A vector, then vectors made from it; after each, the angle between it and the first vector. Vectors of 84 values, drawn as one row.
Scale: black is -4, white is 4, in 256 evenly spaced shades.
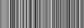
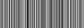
partly opposed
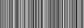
orthogonal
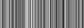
orthogonal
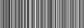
nearly opposite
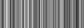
partly aligned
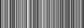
partly aligned
